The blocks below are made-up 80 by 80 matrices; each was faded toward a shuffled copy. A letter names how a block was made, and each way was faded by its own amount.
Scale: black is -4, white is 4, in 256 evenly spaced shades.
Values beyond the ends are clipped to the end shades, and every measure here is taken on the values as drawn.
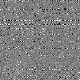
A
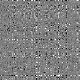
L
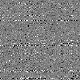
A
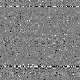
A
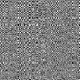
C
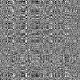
C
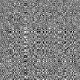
C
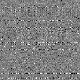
A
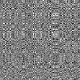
C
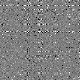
L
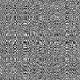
C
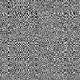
C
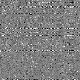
A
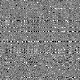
A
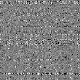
A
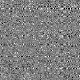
A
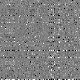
L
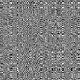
C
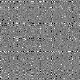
L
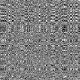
C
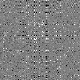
L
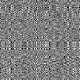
C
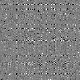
L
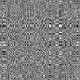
C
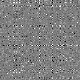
L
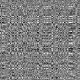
C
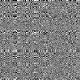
C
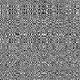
C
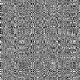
C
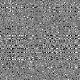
A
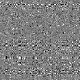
A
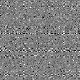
A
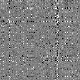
L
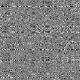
A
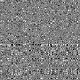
A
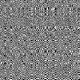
C
